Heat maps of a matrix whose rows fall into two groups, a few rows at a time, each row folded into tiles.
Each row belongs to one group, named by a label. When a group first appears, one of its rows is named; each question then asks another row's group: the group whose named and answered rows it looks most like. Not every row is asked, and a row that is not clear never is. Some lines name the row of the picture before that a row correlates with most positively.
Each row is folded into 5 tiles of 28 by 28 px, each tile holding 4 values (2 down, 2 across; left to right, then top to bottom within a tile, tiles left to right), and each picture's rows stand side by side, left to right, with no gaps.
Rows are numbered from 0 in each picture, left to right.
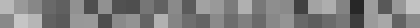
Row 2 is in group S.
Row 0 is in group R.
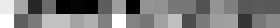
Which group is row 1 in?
R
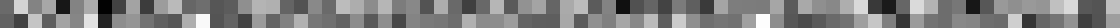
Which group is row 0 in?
R
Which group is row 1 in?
S
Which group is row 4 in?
R
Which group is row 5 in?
S
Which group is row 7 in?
R
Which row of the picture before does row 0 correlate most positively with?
1
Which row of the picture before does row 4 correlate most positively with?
0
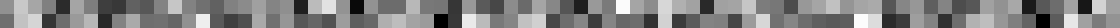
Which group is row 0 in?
R
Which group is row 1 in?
S
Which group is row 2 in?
S
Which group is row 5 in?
S
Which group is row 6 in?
R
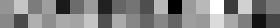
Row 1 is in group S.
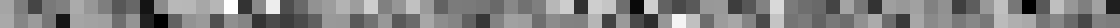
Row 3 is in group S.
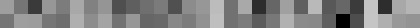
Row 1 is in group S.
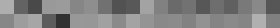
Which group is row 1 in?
R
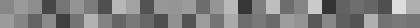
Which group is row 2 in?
S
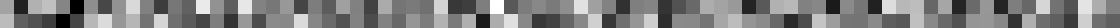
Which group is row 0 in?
S
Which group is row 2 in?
R
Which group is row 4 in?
R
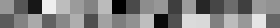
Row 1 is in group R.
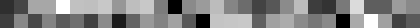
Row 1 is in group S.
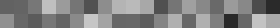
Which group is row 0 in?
S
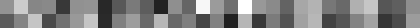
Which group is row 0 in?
R
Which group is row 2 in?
R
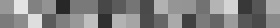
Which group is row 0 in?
R
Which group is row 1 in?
R
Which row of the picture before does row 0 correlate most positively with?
0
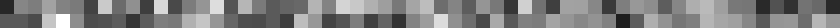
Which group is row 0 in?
S
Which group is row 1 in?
S
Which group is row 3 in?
R
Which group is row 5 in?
R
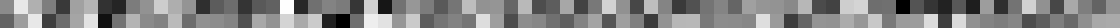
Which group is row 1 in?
R
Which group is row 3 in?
S
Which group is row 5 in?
S
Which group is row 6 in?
R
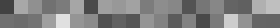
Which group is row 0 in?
S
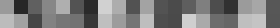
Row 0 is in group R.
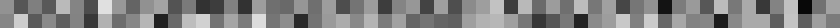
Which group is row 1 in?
R
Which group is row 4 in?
R
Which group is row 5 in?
R
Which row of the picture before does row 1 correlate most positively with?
1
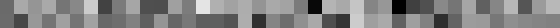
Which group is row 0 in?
R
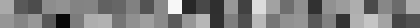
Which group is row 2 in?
S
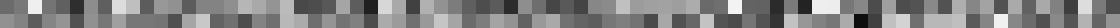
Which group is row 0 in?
S
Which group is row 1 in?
S
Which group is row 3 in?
R
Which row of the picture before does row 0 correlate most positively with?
1
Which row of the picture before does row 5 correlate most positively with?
1
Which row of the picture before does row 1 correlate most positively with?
1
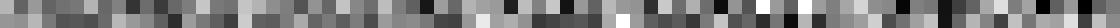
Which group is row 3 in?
S
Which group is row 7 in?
R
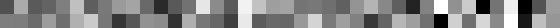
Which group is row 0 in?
S
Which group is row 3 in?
R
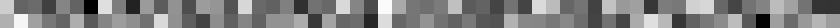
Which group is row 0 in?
R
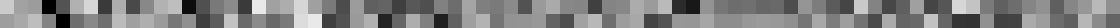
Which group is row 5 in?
R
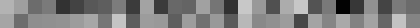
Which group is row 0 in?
R
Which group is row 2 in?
R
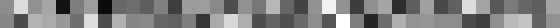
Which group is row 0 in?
R
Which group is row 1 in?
S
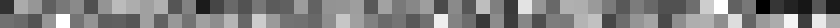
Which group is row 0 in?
S
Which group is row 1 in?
R
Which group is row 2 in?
S
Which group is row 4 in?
R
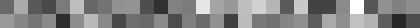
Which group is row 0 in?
S
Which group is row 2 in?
S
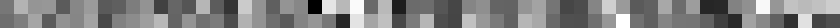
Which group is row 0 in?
R
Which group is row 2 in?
S
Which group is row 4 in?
S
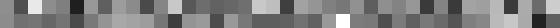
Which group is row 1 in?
S
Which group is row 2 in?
S
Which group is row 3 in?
S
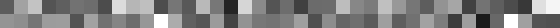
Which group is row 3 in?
S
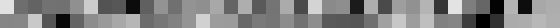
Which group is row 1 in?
S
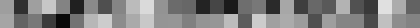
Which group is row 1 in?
R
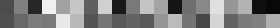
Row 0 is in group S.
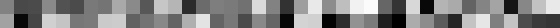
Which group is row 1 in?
S
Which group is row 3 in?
S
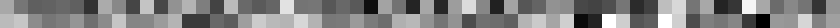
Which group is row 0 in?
R
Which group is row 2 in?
R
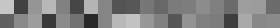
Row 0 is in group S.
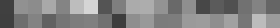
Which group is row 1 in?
R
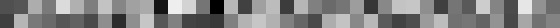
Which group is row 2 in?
S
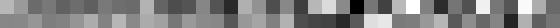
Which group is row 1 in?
R
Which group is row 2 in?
S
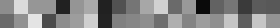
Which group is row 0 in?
R
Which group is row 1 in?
R
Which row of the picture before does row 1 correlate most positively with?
0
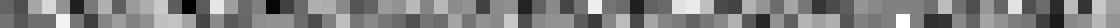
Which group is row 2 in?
S
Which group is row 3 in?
R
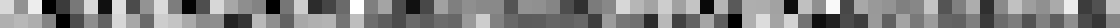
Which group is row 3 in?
S
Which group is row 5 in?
S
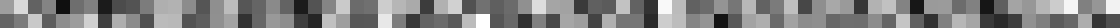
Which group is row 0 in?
R
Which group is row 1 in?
R
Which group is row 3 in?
S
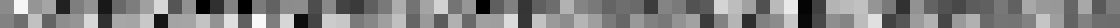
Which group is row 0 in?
R
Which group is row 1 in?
R
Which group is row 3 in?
R
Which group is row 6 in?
R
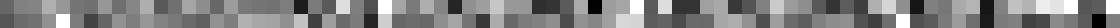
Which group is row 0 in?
S
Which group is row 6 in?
S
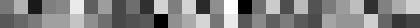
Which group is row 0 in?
S
